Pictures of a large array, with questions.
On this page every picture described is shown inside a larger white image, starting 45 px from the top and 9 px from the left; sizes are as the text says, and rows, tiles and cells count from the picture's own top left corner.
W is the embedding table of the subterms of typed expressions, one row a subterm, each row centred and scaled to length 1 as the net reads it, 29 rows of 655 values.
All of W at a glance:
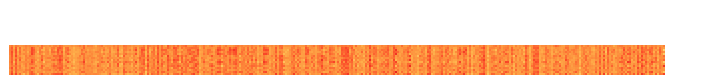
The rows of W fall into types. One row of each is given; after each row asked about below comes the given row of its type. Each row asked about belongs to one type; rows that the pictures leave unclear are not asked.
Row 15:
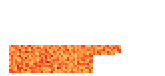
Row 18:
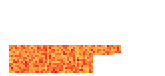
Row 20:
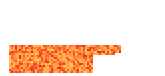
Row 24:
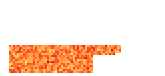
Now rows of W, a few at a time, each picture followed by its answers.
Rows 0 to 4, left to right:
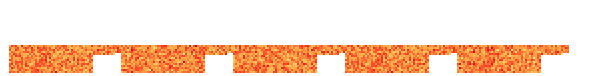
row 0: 15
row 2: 20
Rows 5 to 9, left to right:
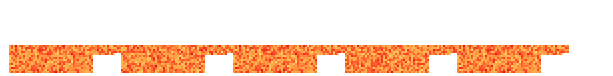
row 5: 20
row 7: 20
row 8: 15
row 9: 20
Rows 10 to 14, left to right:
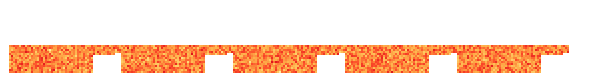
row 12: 24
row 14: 20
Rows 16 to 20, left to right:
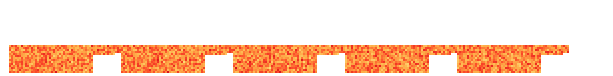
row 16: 15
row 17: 15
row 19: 20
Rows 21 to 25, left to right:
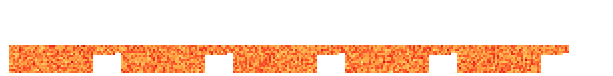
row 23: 15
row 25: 18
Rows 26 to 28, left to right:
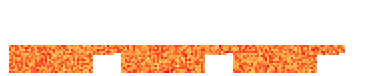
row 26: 15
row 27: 18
